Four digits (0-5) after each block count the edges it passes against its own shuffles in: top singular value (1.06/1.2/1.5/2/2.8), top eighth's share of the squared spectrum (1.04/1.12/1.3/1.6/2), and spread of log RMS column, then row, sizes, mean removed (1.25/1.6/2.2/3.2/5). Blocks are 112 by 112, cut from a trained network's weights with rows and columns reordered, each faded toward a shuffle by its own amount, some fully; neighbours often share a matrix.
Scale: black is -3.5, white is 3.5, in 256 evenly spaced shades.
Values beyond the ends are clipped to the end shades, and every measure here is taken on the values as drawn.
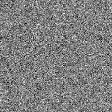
3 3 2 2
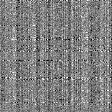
5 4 2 4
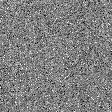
0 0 0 0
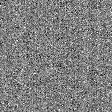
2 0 0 0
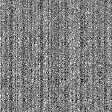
4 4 2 3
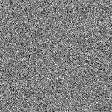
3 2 1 1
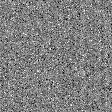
1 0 0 0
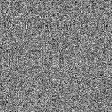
3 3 1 1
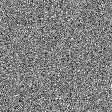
0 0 0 0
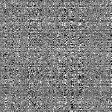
4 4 4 1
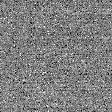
2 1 1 0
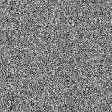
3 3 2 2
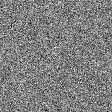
2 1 0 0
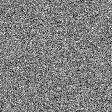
2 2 0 0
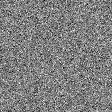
0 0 0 0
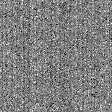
3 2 0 1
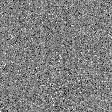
0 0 0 0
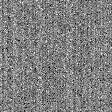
3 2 0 1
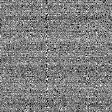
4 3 3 0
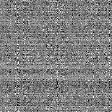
4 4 4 1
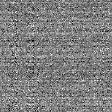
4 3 3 1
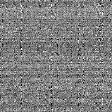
4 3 3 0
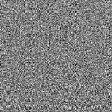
4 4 2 2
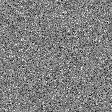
0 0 0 0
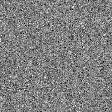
2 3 1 1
